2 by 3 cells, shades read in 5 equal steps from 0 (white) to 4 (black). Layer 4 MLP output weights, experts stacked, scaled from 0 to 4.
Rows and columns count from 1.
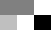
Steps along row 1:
same down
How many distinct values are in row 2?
3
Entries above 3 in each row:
0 1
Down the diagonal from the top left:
2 0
